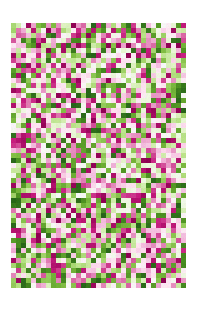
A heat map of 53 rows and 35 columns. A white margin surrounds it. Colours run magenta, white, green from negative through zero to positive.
Mirror symmetry: none. Seam: none. Grain: fine. Average level on the scale: 50%. Slope: none. Histogram: flat. Stripes: none.
